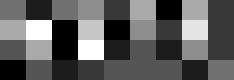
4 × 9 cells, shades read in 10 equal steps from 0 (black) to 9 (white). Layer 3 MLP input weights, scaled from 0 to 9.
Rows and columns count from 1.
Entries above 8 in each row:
0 1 1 0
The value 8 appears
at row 2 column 8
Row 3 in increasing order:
0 1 1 2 3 3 5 6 9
